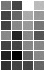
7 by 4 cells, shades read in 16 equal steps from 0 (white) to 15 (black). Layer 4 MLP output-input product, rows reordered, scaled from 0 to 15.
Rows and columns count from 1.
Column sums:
73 77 45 51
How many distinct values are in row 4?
3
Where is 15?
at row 6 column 2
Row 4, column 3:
7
